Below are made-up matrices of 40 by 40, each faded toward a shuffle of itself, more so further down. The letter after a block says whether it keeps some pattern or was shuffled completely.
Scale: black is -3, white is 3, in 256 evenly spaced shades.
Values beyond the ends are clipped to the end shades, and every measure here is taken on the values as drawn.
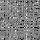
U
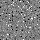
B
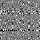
U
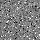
B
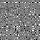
U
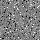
B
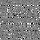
U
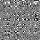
U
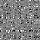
U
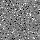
B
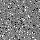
B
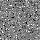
B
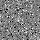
B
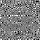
U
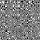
U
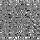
U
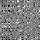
U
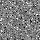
B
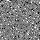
B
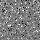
B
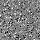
B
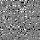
U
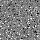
B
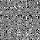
U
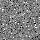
B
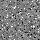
B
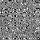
U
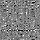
U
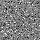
B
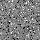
B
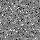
B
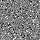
B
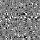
U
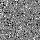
B
